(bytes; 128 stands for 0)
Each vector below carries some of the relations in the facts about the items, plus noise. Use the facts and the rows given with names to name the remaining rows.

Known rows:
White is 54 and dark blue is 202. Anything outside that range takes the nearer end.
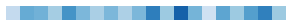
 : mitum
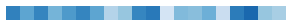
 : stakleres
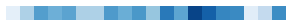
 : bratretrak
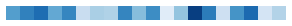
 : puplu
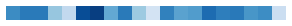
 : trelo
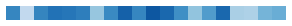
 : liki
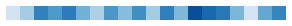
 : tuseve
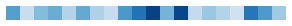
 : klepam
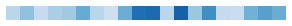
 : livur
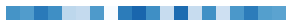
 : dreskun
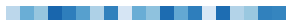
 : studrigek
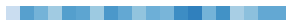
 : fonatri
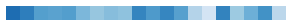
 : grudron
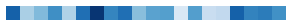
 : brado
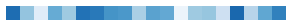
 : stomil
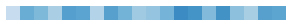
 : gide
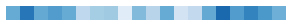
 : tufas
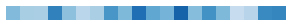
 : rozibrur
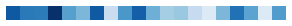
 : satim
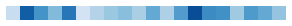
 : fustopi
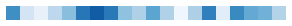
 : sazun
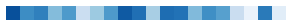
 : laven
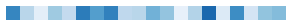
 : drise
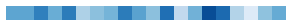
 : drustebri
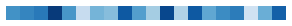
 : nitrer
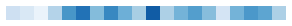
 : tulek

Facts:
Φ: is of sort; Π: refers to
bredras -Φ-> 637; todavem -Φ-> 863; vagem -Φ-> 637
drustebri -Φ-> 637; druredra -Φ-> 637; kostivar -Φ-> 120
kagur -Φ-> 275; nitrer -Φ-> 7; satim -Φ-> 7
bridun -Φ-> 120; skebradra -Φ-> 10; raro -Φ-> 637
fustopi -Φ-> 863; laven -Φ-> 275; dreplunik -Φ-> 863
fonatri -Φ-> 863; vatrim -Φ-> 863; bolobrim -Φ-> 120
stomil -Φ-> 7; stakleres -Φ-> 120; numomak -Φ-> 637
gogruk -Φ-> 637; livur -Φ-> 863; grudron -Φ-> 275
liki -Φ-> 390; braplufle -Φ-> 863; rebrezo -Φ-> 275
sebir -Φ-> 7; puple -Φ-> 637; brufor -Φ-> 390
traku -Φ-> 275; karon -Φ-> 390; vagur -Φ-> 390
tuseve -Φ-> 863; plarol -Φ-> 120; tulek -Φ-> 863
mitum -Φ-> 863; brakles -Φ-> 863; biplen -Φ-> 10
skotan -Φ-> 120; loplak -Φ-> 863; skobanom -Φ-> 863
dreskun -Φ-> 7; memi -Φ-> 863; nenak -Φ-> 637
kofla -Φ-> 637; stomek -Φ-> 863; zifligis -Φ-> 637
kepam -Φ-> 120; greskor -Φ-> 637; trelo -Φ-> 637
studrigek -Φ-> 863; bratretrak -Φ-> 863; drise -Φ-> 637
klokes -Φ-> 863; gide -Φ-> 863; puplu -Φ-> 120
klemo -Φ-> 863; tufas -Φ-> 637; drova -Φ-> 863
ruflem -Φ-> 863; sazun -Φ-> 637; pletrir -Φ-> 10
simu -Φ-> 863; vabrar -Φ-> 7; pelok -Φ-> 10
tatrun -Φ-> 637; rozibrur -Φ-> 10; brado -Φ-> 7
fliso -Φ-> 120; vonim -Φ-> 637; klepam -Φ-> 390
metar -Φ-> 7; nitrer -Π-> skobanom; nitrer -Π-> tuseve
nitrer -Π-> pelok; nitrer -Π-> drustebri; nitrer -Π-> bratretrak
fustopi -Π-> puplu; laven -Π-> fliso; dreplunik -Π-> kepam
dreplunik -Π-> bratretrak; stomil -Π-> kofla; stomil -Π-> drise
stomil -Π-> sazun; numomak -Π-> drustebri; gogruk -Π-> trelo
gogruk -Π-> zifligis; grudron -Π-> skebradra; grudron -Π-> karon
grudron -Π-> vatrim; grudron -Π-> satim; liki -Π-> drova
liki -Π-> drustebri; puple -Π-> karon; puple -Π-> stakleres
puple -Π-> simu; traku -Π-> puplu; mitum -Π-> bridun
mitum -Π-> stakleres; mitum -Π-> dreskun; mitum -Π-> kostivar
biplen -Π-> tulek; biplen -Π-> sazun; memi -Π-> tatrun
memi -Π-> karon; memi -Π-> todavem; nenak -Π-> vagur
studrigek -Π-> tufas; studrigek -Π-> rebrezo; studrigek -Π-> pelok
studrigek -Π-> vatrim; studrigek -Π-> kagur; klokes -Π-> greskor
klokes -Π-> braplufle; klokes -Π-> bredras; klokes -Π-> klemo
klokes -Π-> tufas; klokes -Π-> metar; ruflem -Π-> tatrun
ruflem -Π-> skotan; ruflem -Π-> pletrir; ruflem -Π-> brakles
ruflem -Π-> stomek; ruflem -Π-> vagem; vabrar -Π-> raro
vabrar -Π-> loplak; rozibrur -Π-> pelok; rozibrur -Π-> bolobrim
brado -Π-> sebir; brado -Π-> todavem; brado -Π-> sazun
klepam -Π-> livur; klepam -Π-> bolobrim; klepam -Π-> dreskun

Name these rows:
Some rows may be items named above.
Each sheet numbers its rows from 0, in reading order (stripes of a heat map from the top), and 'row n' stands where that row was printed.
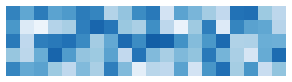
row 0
stakleres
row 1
sazun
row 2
liki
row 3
pelok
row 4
raro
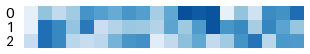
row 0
ruflem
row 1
fustopi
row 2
nenak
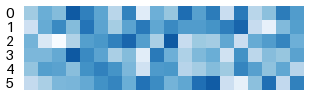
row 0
studrigek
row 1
drova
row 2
biplen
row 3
vatrim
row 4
simu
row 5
skotan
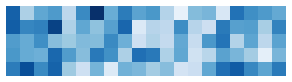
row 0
sebir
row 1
vabrar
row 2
raro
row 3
skebradra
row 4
metar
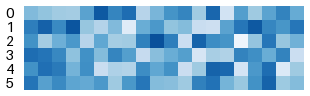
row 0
memi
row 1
metar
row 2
bolobrim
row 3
puple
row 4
puplu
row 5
plarol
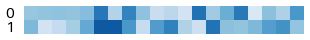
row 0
loplak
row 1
todavem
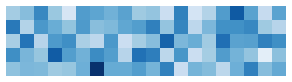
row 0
vagur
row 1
brufor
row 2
klokes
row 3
skebradra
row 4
tatrun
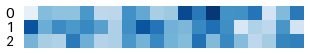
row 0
dreplunik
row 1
fliso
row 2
rozibrur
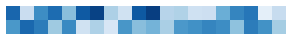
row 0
karon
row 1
traku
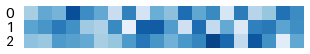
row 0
studrigek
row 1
dreskun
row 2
kepam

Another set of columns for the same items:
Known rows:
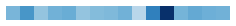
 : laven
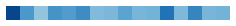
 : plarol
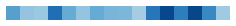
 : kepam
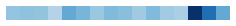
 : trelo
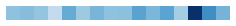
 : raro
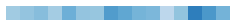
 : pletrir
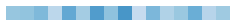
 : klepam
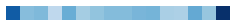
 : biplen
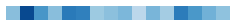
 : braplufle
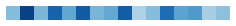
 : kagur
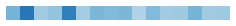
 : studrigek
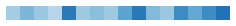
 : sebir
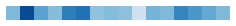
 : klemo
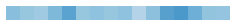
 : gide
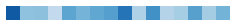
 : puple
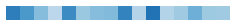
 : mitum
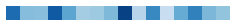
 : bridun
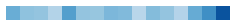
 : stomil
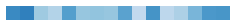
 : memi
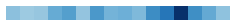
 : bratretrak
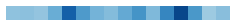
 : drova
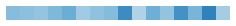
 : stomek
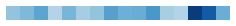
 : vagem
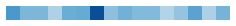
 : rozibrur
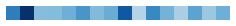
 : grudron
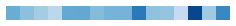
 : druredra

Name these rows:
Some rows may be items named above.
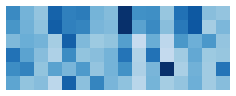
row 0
bolobrim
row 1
bolobrim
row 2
satim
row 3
mitum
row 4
traku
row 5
nitrer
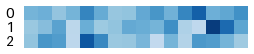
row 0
loplak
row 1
vagem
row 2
metar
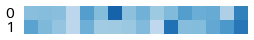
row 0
liki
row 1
brado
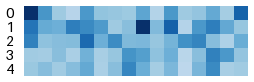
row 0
ruflem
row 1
stakleres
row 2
dreplunik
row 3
pletrir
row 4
skebradra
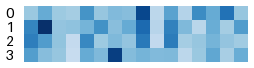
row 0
simu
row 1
grudron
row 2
mitum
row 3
rozibrur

